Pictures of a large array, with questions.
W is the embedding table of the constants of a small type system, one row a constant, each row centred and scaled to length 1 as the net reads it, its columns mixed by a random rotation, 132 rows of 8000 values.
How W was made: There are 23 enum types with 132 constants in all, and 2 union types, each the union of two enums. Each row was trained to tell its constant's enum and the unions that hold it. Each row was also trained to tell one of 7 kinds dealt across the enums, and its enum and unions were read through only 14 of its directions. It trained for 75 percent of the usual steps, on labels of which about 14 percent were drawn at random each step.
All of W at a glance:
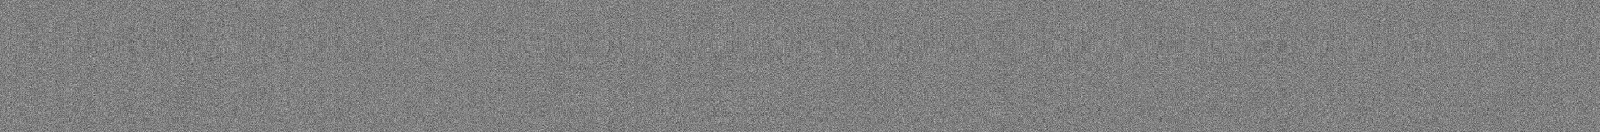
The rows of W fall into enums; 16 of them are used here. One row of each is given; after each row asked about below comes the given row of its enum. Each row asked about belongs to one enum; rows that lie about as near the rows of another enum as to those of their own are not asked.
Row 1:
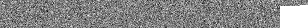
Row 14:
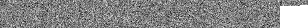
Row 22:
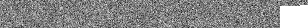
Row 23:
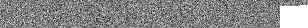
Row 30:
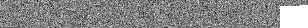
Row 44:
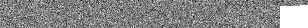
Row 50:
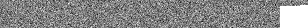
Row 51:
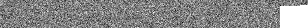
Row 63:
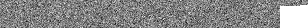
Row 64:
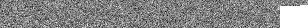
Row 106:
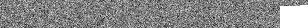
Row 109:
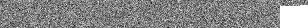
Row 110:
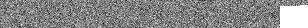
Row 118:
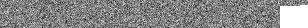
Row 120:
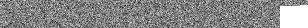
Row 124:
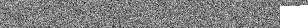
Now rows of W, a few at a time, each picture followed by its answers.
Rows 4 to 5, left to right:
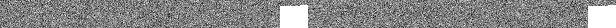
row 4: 30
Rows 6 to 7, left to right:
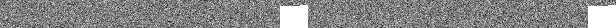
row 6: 109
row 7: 109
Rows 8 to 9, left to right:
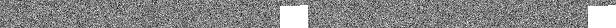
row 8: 22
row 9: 63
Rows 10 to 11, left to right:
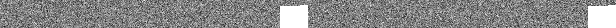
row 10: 1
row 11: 120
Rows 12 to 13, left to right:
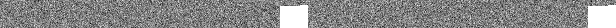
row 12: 106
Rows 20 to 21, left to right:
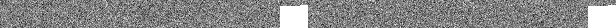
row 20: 14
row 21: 64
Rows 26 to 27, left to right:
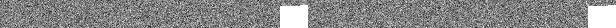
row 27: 109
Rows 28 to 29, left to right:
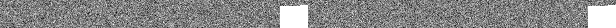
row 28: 22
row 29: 118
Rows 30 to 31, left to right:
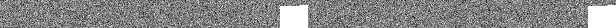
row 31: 22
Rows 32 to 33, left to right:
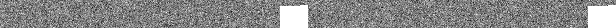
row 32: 124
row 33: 50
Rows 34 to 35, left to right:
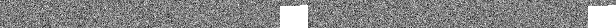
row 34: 30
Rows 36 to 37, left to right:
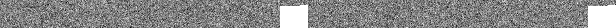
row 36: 14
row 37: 30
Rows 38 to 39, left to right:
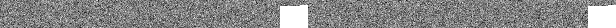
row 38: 30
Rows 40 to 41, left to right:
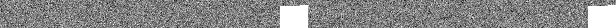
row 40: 23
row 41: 22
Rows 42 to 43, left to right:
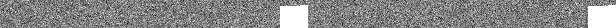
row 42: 44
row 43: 22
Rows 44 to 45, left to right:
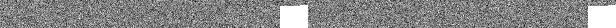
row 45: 23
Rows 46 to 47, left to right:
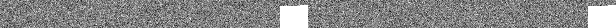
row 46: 44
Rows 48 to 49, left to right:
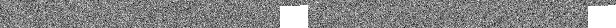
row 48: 50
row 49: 63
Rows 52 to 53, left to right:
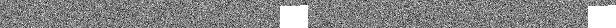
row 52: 51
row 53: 106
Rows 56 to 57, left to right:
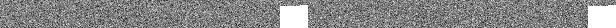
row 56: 106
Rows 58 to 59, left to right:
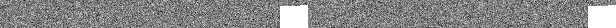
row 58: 51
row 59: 120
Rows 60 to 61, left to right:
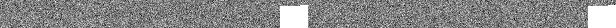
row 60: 118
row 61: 120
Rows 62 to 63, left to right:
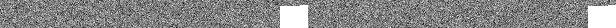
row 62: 44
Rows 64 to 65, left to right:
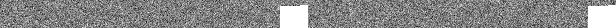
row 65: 51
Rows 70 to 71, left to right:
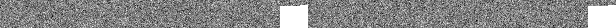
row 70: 118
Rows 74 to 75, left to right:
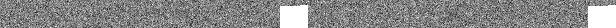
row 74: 63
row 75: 14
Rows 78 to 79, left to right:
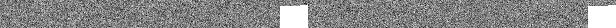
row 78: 51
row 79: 106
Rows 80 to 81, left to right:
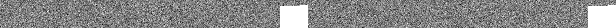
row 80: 23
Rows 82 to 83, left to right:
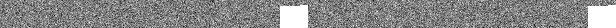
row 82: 109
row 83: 50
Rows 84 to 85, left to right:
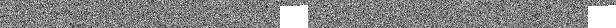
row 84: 30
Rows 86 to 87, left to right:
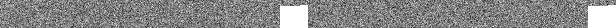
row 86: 124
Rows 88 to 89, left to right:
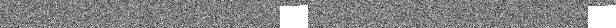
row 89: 50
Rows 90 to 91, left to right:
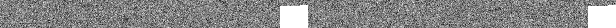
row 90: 120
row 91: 22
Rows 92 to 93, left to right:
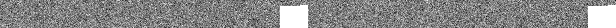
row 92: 118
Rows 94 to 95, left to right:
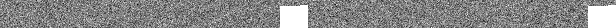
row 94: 63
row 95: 64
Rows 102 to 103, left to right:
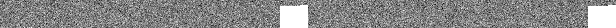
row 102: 118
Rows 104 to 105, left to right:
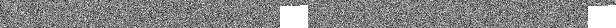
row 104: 50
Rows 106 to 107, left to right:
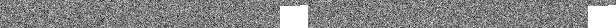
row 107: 118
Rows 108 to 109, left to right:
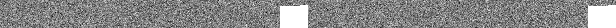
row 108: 109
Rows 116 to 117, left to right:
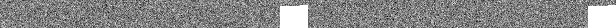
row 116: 64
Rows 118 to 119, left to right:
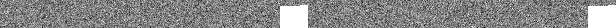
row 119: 44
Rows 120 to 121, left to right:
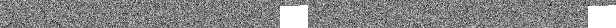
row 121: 44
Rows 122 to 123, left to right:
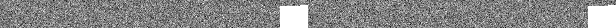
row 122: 50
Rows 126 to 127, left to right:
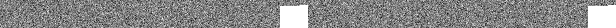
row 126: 23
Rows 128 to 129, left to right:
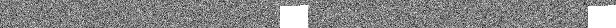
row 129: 63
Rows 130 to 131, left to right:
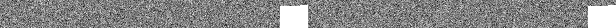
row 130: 51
